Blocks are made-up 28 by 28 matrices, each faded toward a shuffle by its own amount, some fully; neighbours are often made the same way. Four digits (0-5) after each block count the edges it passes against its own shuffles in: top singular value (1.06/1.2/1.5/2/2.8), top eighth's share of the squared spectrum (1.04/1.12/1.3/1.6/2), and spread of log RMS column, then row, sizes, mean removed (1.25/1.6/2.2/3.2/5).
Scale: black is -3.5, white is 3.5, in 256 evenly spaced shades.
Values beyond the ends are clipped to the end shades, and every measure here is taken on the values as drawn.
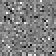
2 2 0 0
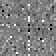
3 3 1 0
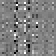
3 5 3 1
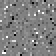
0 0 0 0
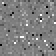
0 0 0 0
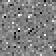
2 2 0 0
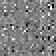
3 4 2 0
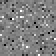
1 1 1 0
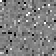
0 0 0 0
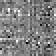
3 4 1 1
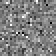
2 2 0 0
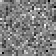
1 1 0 0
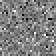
1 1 0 0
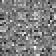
3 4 1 1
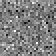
1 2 0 0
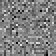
3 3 1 1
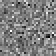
2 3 1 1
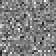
2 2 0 0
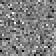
0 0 0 0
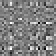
4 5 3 3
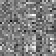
3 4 1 2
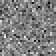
0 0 0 0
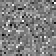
0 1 0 0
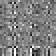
4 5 2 2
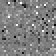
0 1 1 0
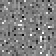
1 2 1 0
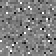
0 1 0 0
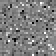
0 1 0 0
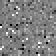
0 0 0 0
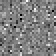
1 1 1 0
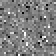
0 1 0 0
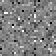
1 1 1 0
